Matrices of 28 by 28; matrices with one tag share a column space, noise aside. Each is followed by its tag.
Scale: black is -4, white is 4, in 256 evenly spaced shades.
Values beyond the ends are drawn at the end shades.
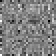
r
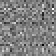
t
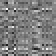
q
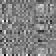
r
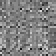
q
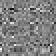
t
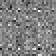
q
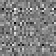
t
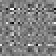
t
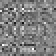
t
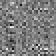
q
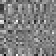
r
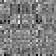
r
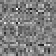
t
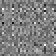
t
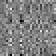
r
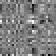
r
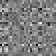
t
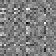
t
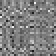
q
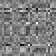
t
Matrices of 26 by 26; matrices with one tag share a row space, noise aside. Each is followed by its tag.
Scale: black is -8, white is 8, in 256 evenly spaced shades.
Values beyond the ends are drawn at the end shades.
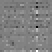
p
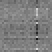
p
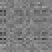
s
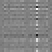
p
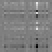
p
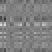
s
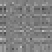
s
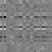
s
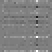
p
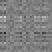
s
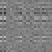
s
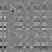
s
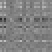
s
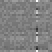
p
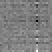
p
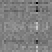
p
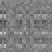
s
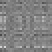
s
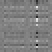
p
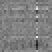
p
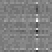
p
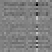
p
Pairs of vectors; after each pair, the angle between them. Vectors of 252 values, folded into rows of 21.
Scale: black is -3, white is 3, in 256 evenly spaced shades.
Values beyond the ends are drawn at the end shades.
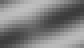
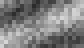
nearly opposite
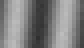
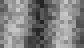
nearly parallel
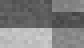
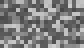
orthogonal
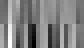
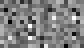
orthogonal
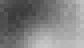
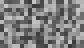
orthogonal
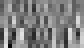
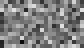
orthogonal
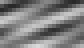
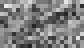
partly opposed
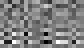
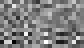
nearly opposite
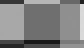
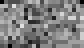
partly aligned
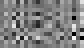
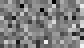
partly aligned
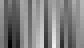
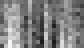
nearly opposite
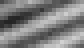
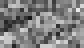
partly aligned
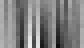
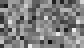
orthogonal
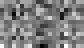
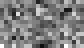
nearly parallel
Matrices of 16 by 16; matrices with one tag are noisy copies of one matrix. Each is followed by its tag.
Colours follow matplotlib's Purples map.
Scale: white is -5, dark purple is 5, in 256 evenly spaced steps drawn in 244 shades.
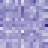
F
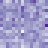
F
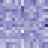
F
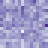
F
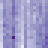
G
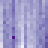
G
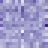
F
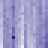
G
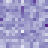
F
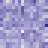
F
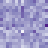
F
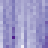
G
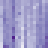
G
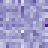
F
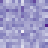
F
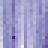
G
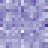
F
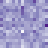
F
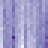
G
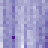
G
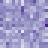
F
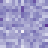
F
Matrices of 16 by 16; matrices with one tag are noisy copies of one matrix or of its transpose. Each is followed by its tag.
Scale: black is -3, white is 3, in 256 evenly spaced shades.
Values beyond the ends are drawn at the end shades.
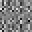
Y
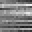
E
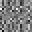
Y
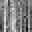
E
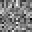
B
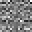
Y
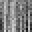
E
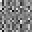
Y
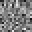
B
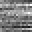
E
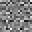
Y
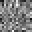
B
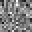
B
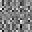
Y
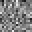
B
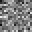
B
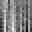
E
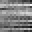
E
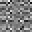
Y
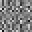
Y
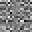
Y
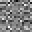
Y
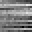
E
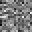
B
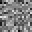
B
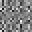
Y
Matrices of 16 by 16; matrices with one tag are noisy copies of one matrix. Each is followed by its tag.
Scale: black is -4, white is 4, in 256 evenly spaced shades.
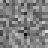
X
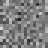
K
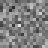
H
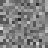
K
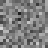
K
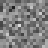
H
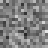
X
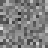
K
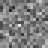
H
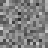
K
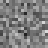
X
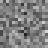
X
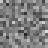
X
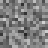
X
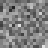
H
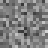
X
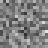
X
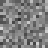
K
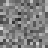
K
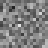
H
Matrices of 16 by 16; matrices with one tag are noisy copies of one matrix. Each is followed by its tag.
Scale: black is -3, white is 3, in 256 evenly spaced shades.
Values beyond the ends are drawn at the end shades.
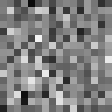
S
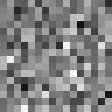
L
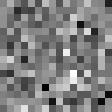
L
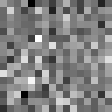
S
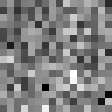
L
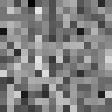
S
